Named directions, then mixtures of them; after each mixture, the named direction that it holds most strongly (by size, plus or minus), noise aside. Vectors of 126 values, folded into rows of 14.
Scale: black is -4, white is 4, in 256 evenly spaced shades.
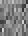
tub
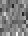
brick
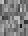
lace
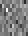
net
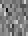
net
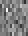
net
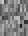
lace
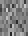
net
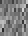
tub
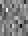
net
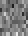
brick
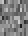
lace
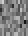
lace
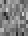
brick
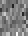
brick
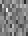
net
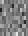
brick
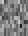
lace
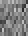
tub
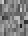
lace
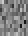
lace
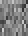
tub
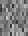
net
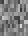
lace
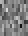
lace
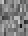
lace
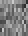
tub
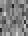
brick
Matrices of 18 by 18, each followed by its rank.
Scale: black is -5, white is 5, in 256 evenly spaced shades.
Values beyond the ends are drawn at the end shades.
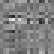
two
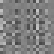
two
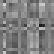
two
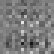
three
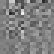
three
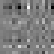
two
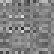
three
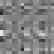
three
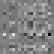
three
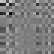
two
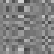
two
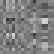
three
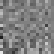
three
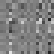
two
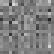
three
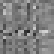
three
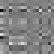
two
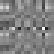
two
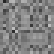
three
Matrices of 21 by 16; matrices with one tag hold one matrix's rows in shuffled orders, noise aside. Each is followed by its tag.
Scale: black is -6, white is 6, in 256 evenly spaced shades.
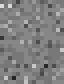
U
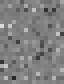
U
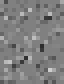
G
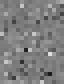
G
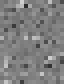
G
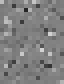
G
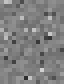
G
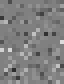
U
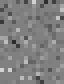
U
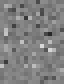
G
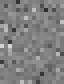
U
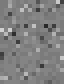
U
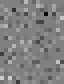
U
